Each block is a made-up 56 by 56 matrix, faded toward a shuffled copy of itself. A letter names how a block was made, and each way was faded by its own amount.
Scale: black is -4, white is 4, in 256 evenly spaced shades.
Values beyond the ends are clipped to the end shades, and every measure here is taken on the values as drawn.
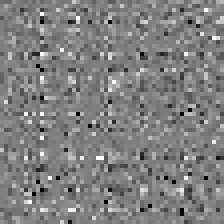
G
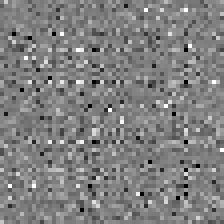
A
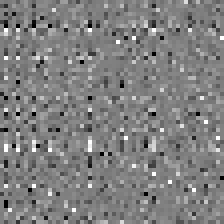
G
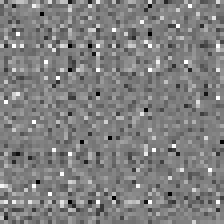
A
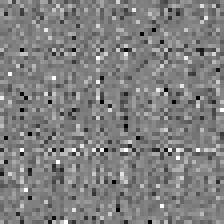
A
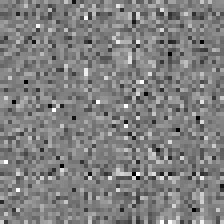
A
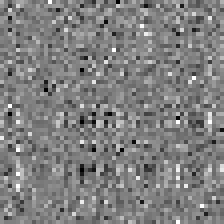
G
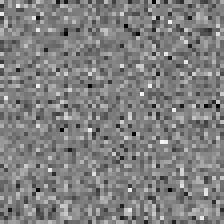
A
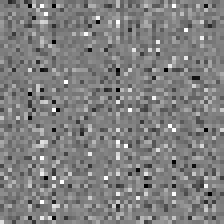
G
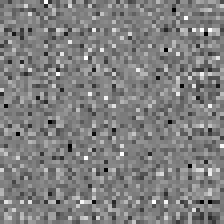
A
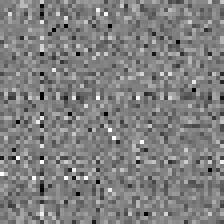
A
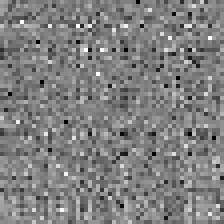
A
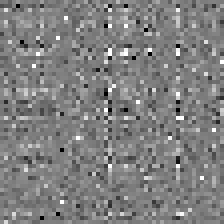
G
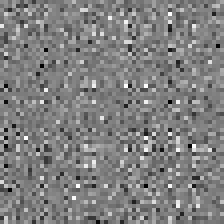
G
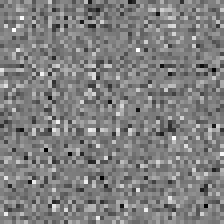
A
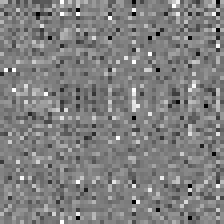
G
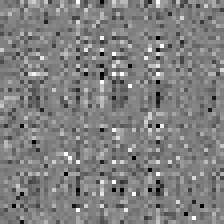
G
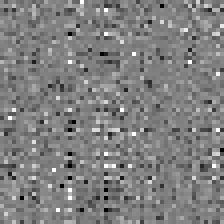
G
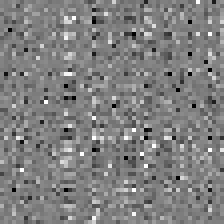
G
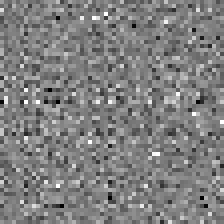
A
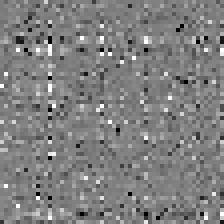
G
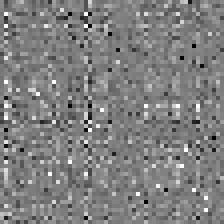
G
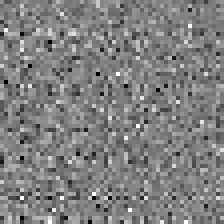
A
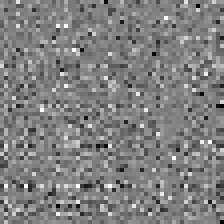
A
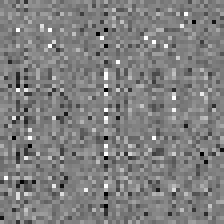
G
